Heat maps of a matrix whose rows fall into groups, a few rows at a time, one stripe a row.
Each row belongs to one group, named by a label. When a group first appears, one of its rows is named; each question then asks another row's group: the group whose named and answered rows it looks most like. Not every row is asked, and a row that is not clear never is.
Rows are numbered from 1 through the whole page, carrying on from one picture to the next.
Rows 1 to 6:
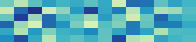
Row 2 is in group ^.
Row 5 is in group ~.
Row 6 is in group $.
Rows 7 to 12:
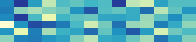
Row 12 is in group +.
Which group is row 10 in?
+
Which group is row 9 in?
$
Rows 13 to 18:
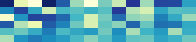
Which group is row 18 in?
+
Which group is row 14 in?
$
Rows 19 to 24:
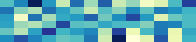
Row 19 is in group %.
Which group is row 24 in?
$
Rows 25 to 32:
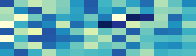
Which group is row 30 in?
+
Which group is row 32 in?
$
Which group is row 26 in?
^
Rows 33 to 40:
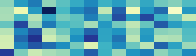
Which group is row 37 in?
^
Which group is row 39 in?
+
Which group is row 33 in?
^
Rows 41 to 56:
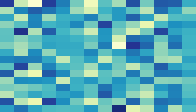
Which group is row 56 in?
$
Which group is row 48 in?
~
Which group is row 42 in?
+
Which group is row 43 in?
~
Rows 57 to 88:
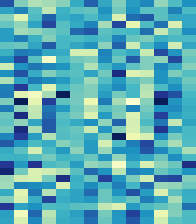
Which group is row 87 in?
~
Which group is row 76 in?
$
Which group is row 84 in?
~
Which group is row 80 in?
%
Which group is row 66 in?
+
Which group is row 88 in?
~
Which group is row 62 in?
$
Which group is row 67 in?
$
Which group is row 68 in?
+
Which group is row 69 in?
$
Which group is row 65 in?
$
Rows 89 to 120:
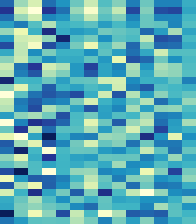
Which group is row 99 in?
^
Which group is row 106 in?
+
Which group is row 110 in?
$
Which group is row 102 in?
+
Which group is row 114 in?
+
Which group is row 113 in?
$
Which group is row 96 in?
~
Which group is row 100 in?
%
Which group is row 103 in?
+
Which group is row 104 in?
^
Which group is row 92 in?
$
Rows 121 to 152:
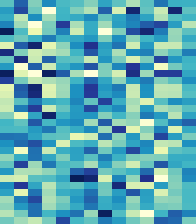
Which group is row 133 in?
^
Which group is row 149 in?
^
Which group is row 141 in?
%
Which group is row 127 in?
^
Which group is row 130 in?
~
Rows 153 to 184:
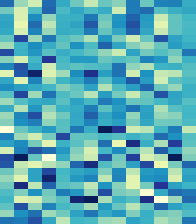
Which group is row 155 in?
~
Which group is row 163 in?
^
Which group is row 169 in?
^
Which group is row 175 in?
$
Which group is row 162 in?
$
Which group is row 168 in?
~
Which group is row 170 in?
^
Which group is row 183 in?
^
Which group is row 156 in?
~
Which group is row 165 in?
%
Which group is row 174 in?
+
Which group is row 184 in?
%
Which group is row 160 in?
%
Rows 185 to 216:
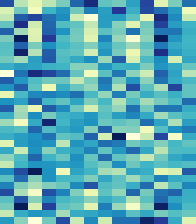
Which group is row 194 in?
+
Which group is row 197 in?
$
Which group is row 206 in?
~
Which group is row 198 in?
+
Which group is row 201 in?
~
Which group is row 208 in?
+
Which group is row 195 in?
+
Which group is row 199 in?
%
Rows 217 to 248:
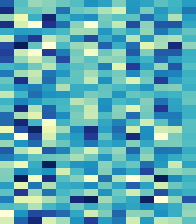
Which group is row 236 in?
~
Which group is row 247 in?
+
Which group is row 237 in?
^
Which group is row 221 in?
+
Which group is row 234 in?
$
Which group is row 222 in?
^
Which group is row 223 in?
$
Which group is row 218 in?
%
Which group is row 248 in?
^
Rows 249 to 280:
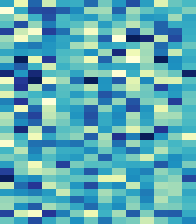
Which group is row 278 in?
^
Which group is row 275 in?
^
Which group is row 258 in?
$
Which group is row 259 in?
%
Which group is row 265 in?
^
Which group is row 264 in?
~
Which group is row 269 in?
+
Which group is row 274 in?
%
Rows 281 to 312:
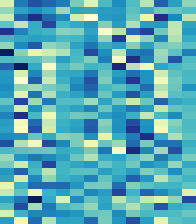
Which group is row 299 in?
~
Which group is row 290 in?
$
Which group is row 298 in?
~
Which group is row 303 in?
+
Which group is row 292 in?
~
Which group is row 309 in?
%
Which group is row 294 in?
~
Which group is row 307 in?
+
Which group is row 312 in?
~
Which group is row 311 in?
+
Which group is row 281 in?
+
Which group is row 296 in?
~
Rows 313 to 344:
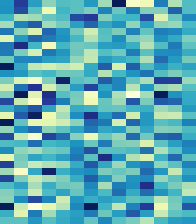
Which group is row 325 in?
^
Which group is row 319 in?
$
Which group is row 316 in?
^
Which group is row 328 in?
%
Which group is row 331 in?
^
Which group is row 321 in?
+
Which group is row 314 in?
$
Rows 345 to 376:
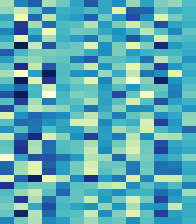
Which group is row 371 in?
%
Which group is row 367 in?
+
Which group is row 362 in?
+
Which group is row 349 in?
$
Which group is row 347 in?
~
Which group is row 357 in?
$
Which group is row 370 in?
^
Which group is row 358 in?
$
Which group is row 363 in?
%
